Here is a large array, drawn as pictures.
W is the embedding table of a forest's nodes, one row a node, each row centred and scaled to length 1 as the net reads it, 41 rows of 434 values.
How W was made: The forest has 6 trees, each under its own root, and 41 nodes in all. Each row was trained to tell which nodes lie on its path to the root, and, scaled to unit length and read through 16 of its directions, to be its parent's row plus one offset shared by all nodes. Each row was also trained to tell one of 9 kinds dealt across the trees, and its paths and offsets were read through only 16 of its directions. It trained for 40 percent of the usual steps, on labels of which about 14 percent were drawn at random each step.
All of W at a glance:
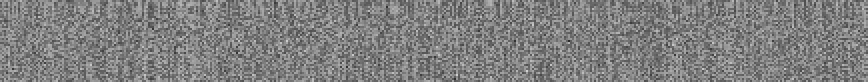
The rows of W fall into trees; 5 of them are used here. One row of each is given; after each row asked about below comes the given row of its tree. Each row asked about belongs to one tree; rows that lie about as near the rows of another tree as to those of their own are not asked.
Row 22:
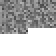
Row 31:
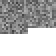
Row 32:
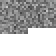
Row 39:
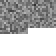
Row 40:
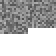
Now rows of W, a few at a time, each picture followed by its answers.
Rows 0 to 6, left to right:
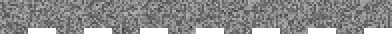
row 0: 40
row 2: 39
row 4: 40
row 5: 39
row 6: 40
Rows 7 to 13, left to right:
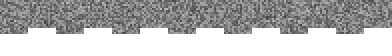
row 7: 39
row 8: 39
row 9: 31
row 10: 22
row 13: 31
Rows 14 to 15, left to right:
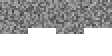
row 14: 32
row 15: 22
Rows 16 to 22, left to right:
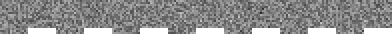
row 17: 22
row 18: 32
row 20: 32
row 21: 22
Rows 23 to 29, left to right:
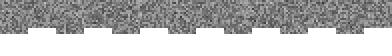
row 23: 32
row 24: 39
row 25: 40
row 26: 32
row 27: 39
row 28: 31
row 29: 32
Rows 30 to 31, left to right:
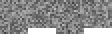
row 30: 39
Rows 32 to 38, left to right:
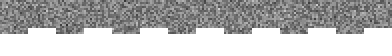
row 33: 39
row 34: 32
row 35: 39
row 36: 40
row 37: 32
